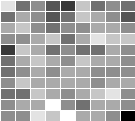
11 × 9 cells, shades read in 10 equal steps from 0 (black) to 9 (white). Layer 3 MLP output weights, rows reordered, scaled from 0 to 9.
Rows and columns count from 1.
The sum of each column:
52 62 67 60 56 64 63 65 50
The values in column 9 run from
0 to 7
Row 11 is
5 5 8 7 9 6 6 5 0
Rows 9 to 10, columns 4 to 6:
6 5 6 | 9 5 4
